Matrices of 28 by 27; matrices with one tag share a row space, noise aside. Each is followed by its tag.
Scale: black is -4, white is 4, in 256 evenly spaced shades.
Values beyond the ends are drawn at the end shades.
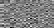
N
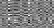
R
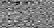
R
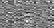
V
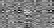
V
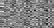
N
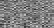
N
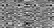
V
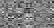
V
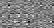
R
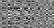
R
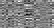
V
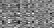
R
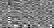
R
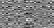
V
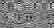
V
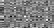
N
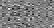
R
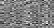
N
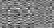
R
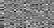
N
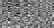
R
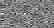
N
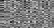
N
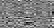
V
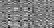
R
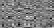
V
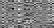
V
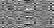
V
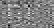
R
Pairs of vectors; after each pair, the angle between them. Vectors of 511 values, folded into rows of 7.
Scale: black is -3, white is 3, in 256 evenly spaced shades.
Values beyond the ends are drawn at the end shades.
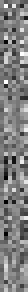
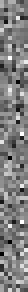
orthogonal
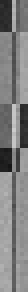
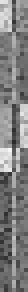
nearly opposite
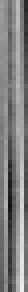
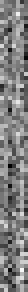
partly aligned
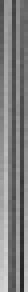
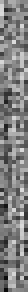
partly opposed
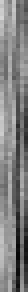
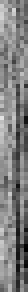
nearly parallel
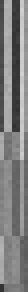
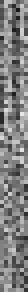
partly aligned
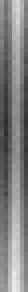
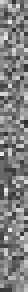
orthogonal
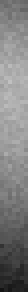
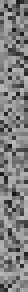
orthogonal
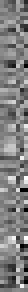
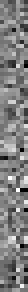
nearly parallel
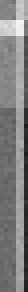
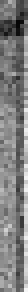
nearly opposite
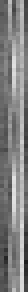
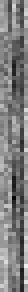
nearly opposite
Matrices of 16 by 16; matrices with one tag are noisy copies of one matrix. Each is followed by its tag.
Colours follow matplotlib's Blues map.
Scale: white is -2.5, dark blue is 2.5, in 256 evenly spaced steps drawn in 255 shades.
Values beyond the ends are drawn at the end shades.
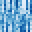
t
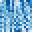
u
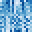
u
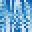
u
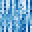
t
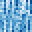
t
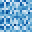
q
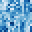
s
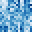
s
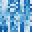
s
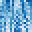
u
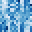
s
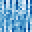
t
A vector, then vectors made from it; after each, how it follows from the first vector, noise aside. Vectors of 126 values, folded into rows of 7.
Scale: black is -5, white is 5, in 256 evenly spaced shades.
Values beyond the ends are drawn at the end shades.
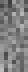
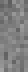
shrunk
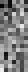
scaled up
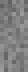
shrunk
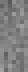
shrunk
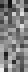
scaled up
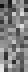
scaled up
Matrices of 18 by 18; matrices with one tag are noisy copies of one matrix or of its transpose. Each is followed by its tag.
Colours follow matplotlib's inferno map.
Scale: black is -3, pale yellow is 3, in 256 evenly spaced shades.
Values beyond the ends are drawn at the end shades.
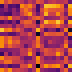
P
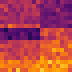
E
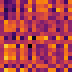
P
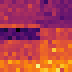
E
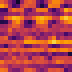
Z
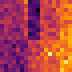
E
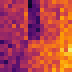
E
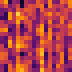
Z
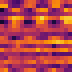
Z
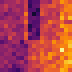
E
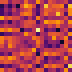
P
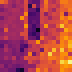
E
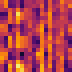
Z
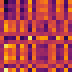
P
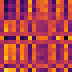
P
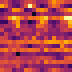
Z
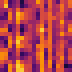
Z
